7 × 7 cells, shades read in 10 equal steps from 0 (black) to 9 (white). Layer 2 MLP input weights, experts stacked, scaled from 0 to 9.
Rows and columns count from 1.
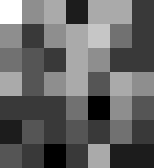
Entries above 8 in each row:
1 0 0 0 0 0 0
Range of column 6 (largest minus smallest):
5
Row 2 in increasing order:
2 2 4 5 5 6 7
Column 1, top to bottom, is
9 5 4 6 2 1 3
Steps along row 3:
down down up down down same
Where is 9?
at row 1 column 1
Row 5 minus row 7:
-1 0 2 2 -6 4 2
